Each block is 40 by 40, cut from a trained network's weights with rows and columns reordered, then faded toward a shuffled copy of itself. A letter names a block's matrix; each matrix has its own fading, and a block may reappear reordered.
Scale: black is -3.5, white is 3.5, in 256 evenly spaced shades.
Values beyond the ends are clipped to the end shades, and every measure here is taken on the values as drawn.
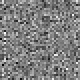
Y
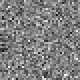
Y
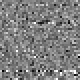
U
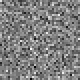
Y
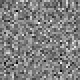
Y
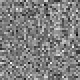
Y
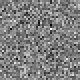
Y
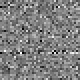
U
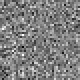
Y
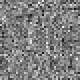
Y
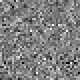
U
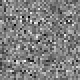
U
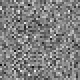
Y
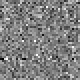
U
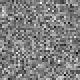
Y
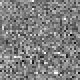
U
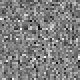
U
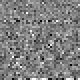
U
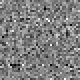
U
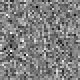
Y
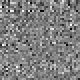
U
